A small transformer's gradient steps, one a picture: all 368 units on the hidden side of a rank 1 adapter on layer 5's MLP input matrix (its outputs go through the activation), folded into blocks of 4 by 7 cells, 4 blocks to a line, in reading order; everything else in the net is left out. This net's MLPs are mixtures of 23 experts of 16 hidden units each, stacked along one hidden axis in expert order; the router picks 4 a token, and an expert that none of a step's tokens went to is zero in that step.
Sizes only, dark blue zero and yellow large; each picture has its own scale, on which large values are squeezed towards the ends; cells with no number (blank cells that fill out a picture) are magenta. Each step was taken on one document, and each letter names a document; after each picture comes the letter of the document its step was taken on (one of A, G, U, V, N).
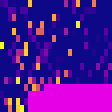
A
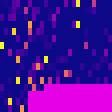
A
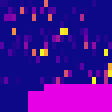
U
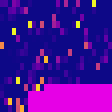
A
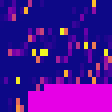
U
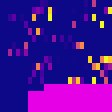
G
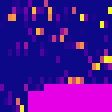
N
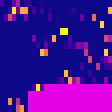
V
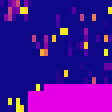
V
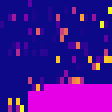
N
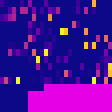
U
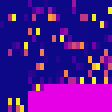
N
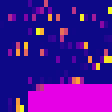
N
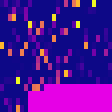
A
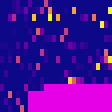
N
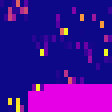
V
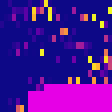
N
